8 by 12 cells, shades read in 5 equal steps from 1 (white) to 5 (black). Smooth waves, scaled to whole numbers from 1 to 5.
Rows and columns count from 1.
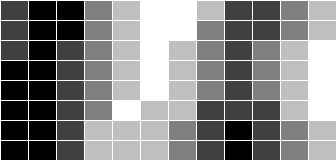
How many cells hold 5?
17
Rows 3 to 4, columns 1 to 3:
4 5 4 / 5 5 4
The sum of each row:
36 37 34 35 35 37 41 41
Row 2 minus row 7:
-1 0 1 1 0 -1 -2 -1 -1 0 0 0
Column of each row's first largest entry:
2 2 2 1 1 1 1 1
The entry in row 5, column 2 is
5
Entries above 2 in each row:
7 8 7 7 7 7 8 8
